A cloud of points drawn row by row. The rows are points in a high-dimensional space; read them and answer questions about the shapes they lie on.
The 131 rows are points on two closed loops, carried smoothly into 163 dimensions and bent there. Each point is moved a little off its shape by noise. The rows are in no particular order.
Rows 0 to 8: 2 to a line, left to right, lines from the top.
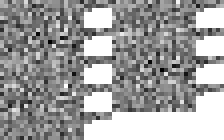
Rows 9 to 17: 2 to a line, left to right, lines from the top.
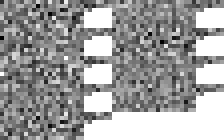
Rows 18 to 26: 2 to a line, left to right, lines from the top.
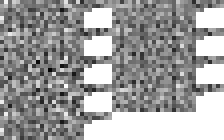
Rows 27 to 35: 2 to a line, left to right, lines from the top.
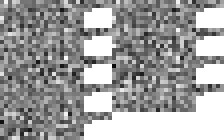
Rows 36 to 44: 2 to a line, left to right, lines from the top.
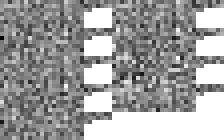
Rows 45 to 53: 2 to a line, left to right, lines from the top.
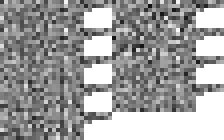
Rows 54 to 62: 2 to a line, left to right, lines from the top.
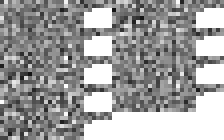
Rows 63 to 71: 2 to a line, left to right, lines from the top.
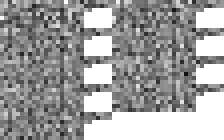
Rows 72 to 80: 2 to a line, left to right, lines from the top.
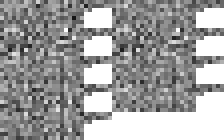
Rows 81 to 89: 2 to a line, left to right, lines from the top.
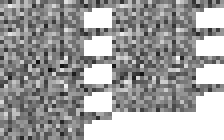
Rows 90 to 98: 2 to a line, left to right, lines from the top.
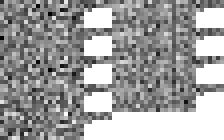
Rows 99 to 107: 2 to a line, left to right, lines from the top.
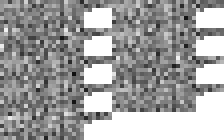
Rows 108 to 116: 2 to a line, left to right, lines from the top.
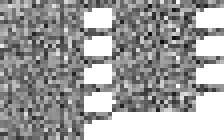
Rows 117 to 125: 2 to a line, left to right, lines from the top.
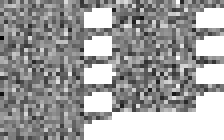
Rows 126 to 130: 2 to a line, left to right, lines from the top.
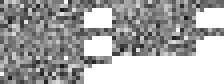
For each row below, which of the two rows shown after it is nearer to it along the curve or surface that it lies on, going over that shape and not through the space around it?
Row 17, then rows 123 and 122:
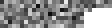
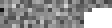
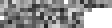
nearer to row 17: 122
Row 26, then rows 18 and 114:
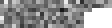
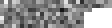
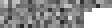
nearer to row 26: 18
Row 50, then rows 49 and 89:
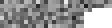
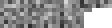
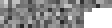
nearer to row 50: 89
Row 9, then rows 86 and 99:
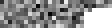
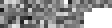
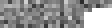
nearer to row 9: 86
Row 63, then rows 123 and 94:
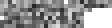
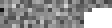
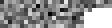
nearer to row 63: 94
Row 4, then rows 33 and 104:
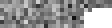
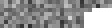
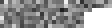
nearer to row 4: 104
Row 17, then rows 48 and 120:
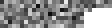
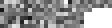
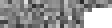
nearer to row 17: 48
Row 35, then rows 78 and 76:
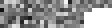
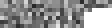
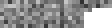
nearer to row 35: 76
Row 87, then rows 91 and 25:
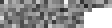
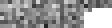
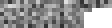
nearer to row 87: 91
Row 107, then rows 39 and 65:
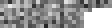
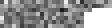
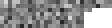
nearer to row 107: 65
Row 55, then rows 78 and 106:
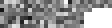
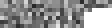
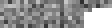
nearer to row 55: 106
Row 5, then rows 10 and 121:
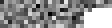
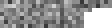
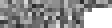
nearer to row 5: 121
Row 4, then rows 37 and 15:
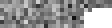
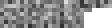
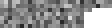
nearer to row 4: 37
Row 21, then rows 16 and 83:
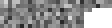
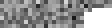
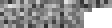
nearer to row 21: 83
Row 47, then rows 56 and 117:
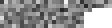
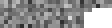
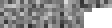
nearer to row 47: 56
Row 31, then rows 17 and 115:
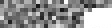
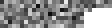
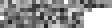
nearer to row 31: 115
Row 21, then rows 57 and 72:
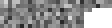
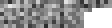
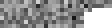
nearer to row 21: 57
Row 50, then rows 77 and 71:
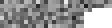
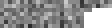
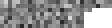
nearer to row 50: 71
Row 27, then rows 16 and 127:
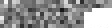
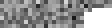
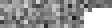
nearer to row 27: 16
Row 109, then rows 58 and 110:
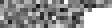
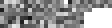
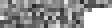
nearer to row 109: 110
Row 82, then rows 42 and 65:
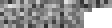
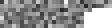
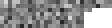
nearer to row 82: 65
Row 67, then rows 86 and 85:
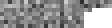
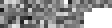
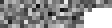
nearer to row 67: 86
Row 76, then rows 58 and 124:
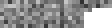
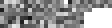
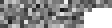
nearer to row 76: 58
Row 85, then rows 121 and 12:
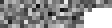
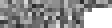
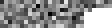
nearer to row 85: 12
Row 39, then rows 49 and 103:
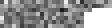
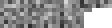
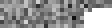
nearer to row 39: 103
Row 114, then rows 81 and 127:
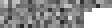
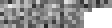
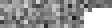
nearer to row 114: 81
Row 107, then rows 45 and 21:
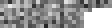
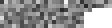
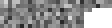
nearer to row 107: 21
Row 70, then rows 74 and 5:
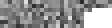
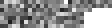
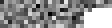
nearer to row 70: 5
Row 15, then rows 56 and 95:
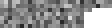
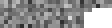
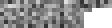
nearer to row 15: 56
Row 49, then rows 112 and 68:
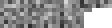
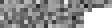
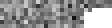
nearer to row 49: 68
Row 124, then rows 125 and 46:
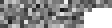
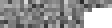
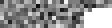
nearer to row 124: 46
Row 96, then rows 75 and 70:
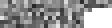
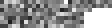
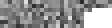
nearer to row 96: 70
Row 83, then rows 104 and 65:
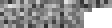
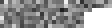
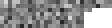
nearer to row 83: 65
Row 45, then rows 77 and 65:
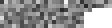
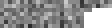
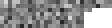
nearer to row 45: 65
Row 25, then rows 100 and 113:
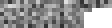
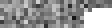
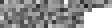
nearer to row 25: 100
